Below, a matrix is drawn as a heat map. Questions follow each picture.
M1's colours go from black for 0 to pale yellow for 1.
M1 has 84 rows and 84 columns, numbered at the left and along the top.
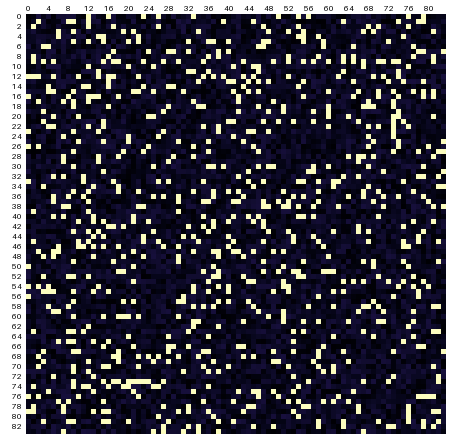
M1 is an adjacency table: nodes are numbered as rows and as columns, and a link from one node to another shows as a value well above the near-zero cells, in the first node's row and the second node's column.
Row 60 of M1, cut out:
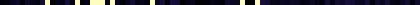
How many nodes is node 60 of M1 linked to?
9
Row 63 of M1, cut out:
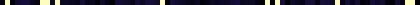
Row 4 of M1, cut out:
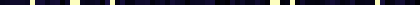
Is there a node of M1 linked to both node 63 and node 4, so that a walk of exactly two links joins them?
yes
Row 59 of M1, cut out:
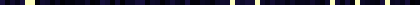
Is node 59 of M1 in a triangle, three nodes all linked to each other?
yes
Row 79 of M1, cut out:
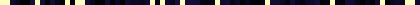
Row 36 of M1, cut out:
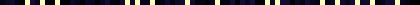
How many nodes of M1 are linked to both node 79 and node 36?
3
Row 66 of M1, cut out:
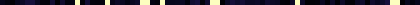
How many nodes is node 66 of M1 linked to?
10
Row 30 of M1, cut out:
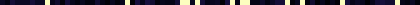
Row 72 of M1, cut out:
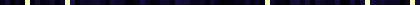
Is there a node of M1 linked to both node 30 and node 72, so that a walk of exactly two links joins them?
no
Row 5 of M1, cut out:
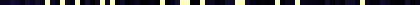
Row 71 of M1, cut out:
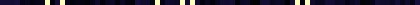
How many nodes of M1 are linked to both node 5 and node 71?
4
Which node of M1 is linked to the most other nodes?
node 9
